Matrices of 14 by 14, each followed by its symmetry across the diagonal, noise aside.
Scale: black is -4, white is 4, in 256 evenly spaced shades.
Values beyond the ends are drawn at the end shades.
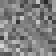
antisymmetric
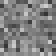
antisymmetric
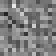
antisymmetric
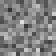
symmetric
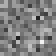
symmetric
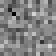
neither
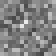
symmetric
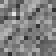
symmetric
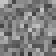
neither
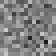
neither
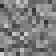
neither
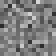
neither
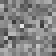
neither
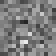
neither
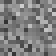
antisymmetric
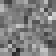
antisymmetric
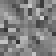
antisymmetric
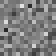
symmetric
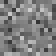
antisymmetric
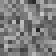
neither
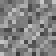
symmetric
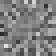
antisymmetric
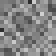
symmetric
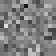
antisymmetric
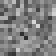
antisymmetric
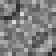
symmetric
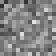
symmetric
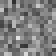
neither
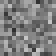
neither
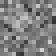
symmetric
